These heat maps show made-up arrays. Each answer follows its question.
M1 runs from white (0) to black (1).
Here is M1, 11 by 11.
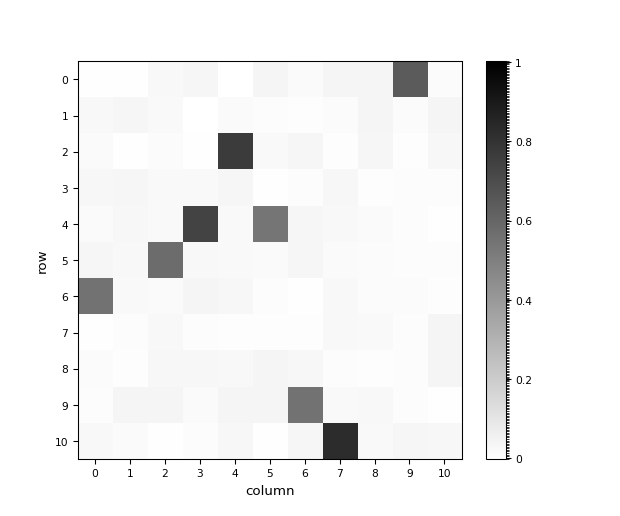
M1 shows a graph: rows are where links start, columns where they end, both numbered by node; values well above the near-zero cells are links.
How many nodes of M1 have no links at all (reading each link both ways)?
2
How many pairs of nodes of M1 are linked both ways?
0
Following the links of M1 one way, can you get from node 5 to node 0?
no
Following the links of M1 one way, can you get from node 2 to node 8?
no
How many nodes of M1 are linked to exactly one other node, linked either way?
3
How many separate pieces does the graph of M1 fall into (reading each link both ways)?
5
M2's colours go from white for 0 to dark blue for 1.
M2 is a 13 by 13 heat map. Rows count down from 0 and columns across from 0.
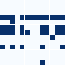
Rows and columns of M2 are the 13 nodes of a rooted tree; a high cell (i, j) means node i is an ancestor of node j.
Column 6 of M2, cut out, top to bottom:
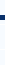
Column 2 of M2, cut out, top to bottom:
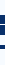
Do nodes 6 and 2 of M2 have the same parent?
no
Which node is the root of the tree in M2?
3
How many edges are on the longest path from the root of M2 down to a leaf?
5
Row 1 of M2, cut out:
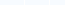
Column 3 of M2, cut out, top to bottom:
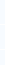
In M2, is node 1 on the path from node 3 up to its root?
no
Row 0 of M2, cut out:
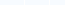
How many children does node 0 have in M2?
0
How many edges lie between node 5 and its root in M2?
2
